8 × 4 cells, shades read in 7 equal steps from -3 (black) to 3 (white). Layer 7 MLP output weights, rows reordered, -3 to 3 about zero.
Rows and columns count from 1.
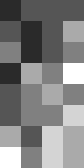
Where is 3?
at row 4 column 4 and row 8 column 1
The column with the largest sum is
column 4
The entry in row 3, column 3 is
-1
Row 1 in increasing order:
-2 -1 -1 -1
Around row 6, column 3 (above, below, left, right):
1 2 0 2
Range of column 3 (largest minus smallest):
3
